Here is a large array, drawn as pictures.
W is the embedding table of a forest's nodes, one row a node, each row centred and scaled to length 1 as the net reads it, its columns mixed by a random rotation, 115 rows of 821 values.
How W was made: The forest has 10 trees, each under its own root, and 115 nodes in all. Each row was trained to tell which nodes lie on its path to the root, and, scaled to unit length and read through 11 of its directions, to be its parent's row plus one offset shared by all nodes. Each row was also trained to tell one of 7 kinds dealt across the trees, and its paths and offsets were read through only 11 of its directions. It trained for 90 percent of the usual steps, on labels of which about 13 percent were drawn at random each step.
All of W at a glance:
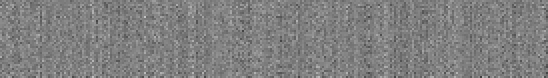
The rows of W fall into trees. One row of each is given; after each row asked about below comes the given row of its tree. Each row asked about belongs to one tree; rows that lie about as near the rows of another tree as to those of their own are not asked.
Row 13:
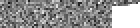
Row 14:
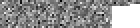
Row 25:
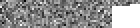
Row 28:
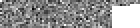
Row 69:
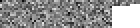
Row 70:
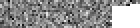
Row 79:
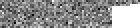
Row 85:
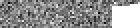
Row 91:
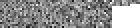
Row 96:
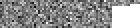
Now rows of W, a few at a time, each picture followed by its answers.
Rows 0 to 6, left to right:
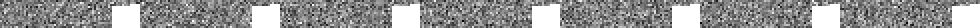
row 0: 14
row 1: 25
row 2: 91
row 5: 91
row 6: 69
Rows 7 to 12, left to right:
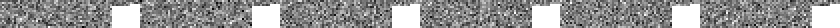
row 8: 69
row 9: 85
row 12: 85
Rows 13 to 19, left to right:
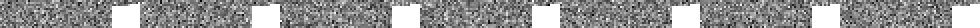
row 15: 91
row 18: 91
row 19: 85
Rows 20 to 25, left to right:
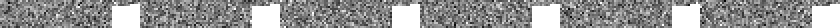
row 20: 85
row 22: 96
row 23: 96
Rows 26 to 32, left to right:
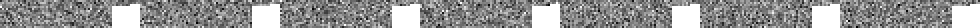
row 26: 13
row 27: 69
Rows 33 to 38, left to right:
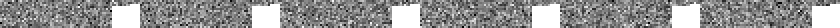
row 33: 91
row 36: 25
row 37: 91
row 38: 13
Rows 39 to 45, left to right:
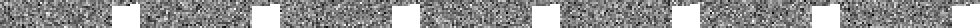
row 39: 70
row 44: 25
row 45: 70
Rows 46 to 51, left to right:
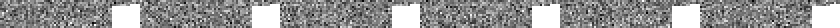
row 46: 14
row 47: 28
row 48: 91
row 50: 69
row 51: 91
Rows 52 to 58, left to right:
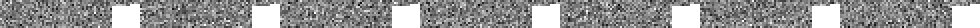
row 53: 28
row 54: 85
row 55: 85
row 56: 85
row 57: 96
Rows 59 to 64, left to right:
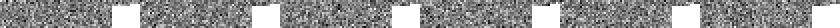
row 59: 96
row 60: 25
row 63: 69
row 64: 69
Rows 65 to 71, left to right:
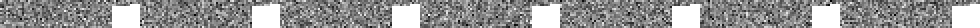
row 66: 69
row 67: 28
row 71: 13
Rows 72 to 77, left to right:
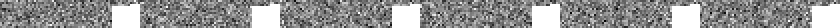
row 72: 96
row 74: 28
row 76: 96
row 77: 96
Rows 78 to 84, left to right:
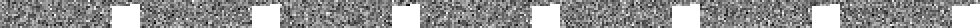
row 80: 70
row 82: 85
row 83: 69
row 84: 28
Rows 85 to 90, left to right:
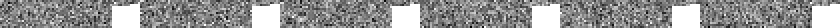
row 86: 28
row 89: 69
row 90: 91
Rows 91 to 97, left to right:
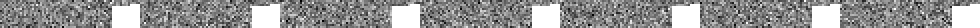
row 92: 85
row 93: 69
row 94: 28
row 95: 70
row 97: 69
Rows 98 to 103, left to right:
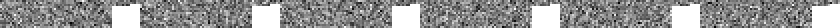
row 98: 13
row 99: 91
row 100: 13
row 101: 85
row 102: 28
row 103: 25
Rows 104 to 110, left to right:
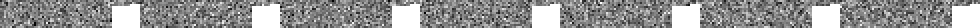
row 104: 25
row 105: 14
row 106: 91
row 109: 13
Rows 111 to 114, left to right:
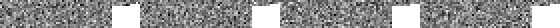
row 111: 96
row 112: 85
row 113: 13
